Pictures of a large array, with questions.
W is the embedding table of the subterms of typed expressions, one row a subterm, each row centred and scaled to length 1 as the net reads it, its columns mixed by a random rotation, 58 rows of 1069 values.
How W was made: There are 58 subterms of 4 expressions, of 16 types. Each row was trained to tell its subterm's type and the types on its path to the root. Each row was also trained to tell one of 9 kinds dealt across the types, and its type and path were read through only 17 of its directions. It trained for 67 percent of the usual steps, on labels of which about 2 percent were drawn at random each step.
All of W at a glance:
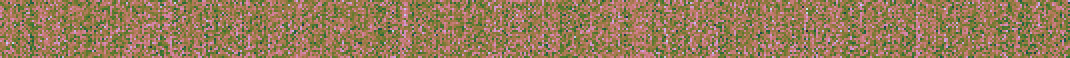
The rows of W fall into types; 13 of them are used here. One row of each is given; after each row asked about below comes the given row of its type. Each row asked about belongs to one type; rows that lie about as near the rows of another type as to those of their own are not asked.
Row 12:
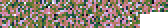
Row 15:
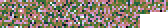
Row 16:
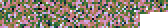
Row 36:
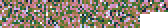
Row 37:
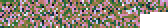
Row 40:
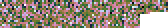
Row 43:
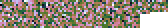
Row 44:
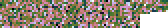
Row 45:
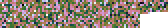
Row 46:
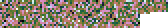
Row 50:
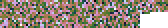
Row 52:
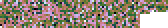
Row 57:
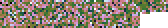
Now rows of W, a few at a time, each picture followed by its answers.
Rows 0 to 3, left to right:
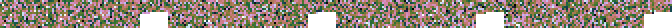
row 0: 45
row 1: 57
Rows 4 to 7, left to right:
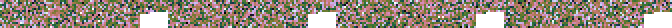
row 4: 52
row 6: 44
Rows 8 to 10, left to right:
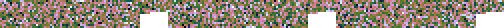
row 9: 44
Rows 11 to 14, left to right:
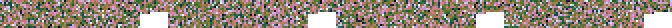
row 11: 46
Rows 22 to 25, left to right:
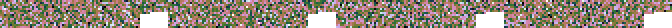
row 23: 46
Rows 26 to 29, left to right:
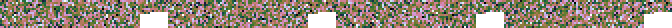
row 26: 50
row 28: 57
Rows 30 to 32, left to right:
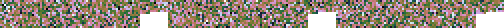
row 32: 44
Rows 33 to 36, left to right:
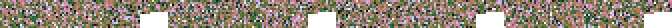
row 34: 40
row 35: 57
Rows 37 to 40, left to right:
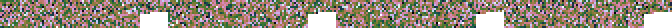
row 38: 46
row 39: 44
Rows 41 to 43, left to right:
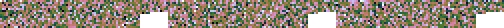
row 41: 46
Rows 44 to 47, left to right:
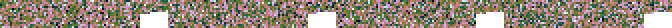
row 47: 52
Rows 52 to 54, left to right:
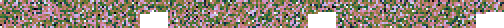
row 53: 52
